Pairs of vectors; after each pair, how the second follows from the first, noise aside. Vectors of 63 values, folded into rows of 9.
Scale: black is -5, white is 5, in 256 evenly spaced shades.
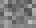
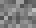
shuffled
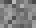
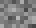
shuffled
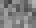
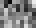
scaled up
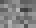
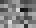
scaled up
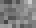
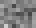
shuffled
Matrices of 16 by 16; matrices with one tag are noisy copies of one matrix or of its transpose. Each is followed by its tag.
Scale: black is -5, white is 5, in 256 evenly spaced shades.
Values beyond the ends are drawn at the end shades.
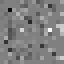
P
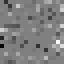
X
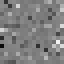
X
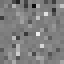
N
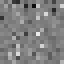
N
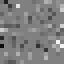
X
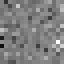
X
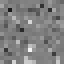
P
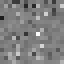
N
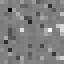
P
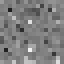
P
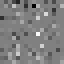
N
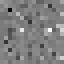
P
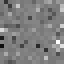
X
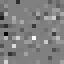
N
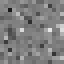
P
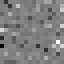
X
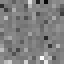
X
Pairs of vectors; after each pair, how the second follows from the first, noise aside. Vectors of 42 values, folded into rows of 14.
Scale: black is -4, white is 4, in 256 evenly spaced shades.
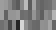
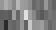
shuffled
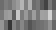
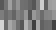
shuffled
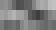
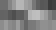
negated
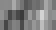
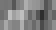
negated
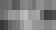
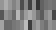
shuffled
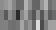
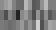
copied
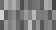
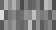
copied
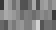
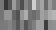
shuffled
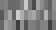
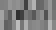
negated
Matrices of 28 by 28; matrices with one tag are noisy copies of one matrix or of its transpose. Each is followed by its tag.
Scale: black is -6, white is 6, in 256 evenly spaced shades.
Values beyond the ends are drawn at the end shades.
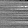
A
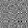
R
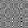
R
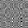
R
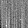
A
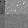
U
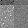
U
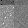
U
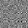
R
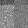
U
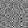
R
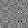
R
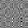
R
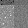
U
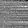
A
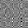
R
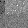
U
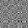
R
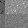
U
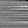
A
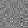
R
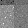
U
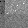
U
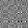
R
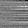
A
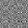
R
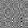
R
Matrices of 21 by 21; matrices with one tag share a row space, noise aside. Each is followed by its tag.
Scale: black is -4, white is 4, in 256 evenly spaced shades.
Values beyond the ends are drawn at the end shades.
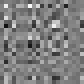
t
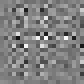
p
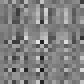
p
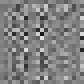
p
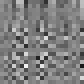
p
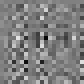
p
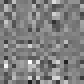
t
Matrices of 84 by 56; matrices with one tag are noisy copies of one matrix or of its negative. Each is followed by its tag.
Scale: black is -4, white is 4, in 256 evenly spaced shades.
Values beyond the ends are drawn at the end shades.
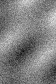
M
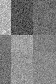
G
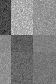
G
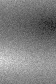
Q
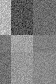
G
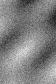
M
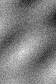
M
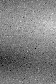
Q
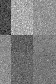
G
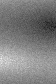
Q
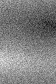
Q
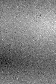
Q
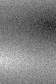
Q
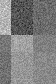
G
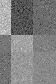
G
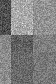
G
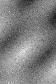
M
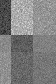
G
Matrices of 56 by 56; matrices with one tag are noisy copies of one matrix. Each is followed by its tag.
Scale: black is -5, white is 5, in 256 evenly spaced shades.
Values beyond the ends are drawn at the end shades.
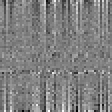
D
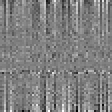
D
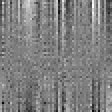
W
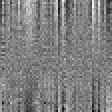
W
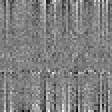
D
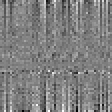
D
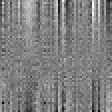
W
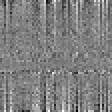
D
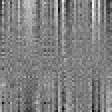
W
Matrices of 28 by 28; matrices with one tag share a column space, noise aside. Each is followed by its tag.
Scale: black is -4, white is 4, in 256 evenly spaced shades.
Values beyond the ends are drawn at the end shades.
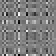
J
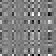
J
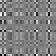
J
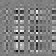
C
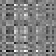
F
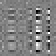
C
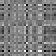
F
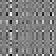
J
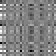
F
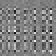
C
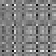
F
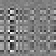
C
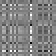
F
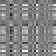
F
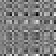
J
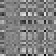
J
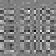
C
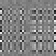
C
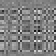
C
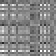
F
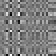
J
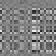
C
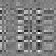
C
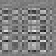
C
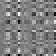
J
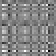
F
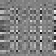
C
